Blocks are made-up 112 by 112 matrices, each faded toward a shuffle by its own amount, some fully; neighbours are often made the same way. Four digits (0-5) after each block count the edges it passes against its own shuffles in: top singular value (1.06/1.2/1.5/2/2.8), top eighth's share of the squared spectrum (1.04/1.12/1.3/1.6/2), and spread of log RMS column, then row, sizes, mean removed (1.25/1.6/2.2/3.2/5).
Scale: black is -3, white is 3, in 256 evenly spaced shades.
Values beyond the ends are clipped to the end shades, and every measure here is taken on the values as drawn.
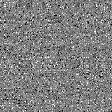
4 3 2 2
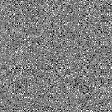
4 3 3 2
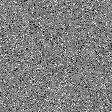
0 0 0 0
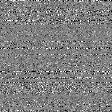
2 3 0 4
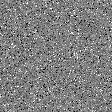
0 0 0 0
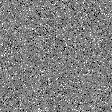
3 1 0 0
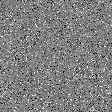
0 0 0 0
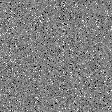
1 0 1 0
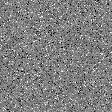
0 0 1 0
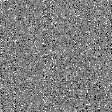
1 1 3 0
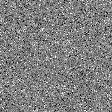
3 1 1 0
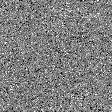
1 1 0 0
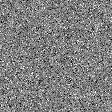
0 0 0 0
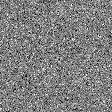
0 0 0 0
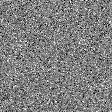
0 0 0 0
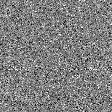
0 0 0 2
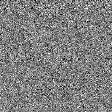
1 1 0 3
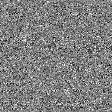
0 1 0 3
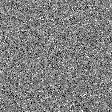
0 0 0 1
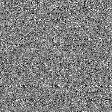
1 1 0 3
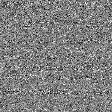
1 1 0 3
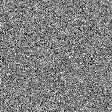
0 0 0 1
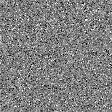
0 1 0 2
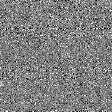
1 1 0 3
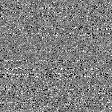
1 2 0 4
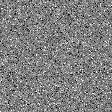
0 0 0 1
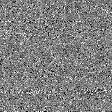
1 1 0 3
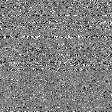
2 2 0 4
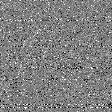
2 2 0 3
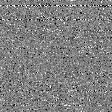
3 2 0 3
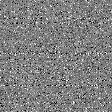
1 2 0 3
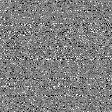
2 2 0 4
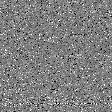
1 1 0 2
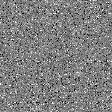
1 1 0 2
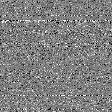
2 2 0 4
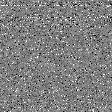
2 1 0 2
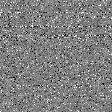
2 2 0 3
